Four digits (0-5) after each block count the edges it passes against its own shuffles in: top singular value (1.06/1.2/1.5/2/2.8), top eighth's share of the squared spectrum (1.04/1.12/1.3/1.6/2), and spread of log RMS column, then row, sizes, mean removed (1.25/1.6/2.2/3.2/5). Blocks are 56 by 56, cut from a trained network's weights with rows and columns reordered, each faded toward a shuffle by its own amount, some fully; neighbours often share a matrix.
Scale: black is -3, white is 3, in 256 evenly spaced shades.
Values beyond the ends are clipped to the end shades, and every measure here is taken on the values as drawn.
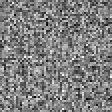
3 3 0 1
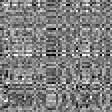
5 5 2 4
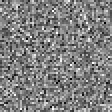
0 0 0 0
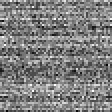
4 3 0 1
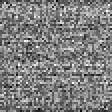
3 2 0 1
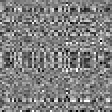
5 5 2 4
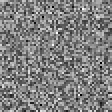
4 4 0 2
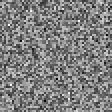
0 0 0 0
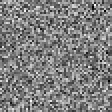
2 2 0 0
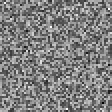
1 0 0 0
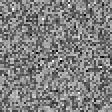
0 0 0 0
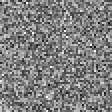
1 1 0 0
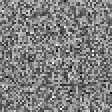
0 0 0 0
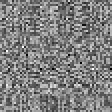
4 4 0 2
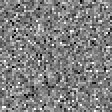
0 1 0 0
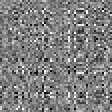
4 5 3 3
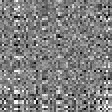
4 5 3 3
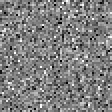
2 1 0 0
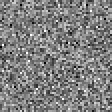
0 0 0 0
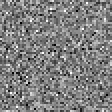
2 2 0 0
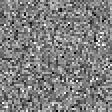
2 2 0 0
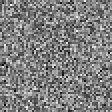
2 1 0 0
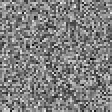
2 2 0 0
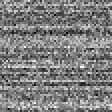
4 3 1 2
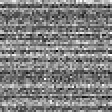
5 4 0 3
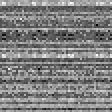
5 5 2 3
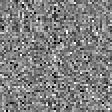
3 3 1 1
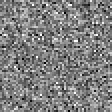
2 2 0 0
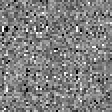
3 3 2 1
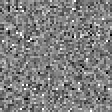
2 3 0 1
